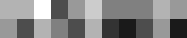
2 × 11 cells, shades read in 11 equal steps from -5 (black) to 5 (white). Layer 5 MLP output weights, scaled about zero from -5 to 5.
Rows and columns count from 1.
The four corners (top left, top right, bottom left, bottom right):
2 1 1 -4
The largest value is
5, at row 1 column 3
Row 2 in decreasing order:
2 2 1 1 0 -2 -2 -2 -3 -4 -4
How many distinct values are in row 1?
6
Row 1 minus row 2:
1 4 3 -2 3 1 3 4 2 1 5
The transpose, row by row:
2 1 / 2 -2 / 5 2 / -2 0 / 1 -2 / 3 2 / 0 -3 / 0 -4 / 0 -2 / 2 1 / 1 -4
